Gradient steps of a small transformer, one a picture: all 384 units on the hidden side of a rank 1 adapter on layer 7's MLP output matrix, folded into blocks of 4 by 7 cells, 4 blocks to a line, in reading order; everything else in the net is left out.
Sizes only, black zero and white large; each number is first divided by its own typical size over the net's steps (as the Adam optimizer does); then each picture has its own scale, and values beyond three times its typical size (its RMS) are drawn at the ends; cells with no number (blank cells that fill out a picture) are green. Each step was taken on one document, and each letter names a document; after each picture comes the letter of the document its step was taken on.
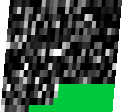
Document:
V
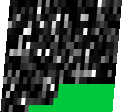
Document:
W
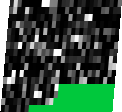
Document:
V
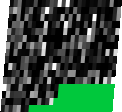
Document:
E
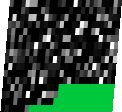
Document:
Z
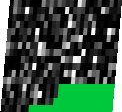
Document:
V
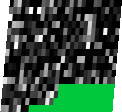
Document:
E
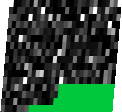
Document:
W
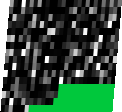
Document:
Z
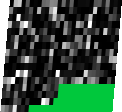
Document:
E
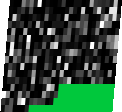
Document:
Z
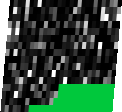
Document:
E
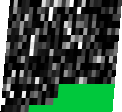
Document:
V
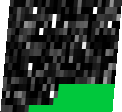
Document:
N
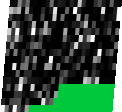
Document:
E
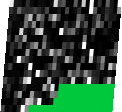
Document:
N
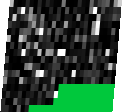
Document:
N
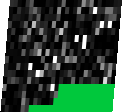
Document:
N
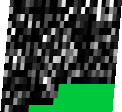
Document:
Z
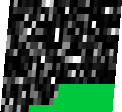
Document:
V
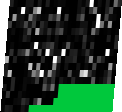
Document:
W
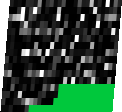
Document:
N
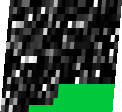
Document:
E
